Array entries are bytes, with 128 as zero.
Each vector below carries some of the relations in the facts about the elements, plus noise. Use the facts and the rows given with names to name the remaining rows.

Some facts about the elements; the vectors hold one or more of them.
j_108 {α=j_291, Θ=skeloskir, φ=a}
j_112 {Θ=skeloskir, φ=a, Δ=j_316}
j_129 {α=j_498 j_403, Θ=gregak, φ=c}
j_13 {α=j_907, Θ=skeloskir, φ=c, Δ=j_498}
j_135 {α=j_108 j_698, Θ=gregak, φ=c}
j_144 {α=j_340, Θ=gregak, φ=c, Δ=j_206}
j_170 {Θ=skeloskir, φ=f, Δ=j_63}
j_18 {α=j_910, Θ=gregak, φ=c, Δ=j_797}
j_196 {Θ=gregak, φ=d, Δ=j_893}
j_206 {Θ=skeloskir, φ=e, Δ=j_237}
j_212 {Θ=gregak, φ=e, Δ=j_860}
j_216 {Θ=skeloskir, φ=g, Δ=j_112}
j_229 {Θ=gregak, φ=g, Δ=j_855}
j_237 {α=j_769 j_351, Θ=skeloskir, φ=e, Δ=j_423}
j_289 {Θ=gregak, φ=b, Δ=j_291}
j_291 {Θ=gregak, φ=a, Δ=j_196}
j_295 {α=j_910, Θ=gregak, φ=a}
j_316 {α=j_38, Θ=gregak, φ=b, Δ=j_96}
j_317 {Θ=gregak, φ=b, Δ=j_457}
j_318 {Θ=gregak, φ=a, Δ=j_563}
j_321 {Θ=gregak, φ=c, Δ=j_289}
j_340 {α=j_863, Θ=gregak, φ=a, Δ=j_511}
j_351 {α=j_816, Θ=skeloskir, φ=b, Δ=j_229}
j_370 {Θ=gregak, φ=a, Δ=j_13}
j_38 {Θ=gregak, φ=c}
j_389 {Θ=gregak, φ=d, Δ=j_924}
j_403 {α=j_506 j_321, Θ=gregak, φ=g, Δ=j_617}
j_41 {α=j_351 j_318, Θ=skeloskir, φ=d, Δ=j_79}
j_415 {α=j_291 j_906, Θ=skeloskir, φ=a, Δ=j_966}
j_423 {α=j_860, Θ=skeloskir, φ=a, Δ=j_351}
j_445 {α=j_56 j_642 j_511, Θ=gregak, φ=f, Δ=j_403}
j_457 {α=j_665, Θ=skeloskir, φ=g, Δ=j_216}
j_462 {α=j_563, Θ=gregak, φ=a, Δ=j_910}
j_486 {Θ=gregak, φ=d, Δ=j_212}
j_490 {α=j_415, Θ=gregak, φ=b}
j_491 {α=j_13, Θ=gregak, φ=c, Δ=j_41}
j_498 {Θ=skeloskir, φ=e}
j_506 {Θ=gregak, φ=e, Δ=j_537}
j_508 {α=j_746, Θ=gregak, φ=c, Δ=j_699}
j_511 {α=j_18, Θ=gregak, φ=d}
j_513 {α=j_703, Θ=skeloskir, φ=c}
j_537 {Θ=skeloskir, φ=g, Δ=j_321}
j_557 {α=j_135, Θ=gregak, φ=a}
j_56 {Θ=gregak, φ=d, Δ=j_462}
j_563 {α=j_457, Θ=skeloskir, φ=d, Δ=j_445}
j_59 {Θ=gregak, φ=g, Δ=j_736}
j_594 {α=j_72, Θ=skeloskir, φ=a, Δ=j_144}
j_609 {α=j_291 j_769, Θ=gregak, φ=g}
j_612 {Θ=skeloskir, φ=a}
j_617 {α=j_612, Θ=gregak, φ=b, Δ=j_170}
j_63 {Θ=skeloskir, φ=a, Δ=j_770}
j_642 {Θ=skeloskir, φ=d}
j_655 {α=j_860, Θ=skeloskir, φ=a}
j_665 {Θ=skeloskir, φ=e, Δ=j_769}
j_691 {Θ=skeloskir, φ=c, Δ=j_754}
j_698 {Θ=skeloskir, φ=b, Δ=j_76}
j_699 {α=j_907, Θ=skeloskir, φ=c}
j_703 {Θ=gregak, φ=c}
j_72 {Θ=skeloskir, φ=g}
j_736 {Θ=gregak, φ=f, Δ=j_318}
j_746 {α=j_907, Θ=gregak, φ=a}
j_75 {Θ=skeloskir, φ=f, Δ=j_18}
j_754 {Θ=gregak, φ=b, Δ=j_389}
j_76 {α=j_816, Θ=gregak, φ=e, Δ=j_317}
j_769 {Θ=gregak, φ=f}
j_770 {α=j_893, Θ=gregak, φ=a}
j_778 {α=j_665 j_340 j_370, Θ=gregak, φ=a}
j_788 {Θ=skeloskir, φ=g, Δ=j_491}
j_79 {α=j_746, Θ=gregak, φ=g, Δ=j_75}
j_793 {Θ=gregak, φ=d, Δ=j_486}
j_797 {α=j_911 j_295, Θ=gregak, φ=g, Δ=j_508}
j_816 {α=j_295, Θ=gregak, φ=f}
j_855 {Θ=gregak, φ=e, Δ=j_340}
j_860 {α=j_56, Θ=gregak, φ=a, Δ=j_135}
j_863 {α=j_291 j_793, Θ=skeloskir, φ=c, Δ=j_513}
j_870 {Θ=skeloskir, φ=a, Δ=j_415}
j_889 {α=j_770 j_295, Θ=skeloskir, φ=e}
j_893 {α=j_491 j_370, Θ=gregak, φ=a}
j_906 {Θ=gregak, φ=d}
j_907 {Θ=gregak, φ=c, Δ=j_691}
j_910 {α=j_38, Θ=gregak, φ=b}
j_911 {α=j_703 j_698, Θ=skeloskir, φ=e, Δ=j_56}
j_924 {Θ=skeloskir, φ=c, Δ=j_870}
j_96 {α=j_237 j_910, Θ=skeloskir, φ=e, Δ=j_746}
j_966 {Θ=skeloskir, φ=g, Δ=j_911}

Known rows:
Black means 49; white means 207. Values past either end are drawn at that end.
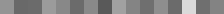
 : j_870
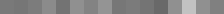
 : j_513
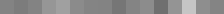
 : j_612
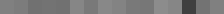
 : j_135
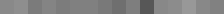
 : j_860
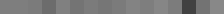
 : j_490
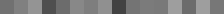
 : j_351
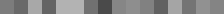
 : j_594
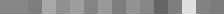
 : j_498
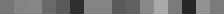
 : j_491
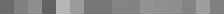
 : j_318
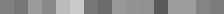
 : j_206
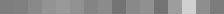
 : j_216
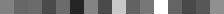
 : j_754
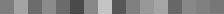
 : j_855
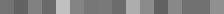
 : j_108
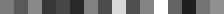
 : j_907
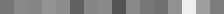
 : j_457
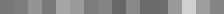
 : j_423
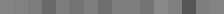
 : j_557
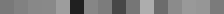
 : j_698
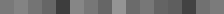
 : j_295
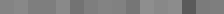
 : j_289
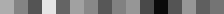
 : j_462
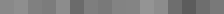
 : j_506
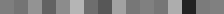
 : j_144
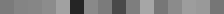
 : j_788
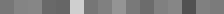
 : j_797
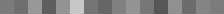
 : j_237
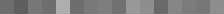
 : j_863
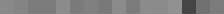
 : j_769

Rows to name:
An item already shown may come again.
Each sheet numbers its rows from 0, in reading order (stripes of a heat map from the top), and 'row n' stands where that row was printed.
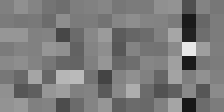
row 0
j_403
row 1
j_609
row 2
j_770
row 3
j_457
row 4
j_617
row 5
j_594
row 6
j_415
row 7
j_770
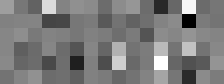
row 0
j_966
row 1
j_816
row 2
j_860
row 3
j_924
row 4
j_754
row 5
j_79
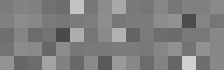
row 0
j_316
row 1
j_403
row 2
j_18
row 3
j_445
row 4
j_870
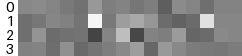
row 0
j_893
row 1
j_96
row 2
j_340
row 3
j_38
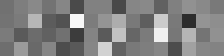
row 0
j_41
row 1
j_746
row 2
j_691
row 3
j_511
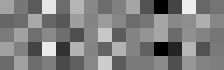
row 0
j_911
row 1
j_13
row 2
j_855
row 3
j_910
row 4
j_511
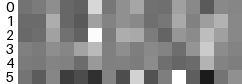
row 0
j_508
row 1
j_13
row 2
j_699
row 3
j_112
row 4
j_889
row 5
j_907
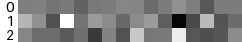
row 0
j_129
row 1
j_56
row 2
j_389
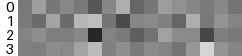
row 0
j_229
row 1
j_594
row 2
j_317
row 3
j_112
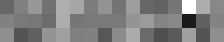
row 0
j_563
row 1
j_291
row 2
j_415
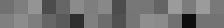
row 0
j_351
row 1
j_76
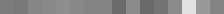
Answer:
j_655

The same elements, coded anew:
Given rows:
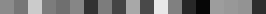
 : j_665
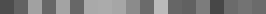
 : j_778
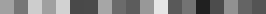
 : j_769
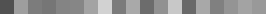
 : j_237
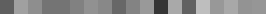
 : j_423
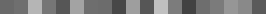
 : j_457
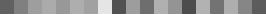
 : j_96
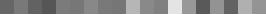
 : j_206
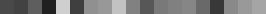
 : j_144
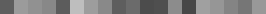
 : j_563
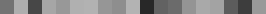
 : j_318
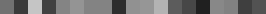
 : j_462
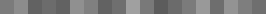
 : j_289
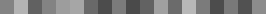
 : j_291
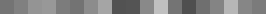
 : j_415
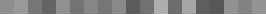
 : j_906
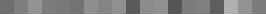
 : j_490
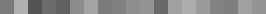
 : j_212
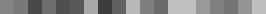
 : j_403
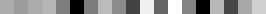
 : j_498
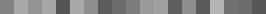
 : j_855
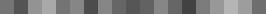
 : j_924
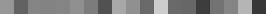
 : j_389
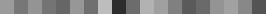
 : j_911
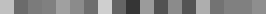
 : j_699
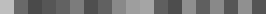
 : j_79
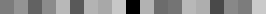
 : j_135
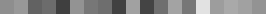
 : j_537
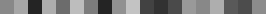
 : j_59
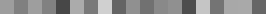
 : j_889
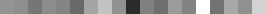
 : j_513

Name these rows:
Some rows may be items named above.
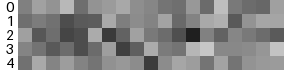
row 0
j_351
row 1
j_617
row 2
j_491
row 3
j_403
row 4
j_108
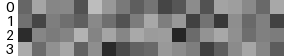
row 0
j_563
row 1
j_317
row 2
j_445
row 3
j_870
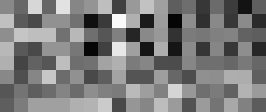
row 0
j_910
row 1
j_907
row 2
j_340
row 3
j_907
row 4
j_508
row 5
j_691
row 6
j_206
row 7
j_96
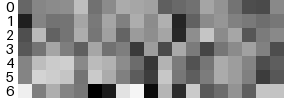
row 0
j_38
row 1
j_445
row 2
j_860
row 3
j_457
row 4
j_511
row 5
j_511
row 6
j_13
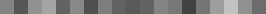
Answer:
j_924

